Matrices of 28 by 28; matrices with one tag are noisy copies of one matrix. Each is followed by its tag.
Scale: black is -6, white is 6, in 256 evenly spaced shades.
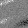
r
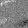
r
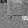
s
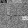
s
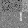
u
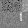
u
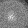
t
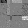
s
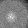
t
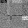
s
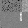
u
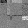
s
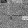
s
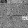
s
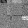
s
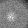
t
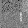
u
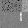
u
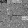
s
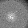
t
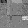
s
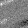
r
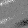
r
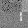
u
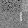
u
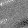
r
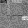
s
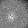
t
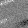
r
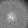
t
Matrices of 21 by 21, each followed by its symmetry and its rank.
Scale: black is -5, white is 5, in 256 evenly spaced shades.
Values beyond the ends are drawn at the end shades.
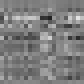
neither, rank two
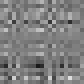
neither, rank two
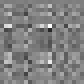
neither, rank two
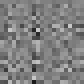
neither, rank three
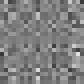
neither, rank three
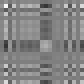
symmetric, rank one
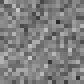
neither, full rank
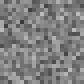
neither, full rank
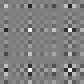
symmetric, rank one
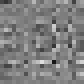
neither, rank three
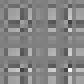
symmetric, rank one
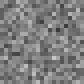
neither, full rank
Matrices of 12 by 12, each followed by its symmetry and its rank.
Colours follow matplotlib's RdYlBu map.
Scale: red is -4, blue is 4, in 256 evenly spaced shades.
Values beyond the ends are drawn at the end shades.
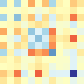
symmetric, rank two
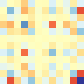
symmetric, rank two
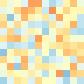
neither, full rank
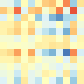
neither, rank two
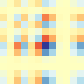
symmetric, rank one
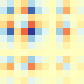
symmetric, rank one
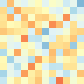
neither, full rank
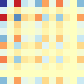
symmetric, rank one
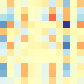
neither, rank two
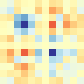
symmetric, rank two
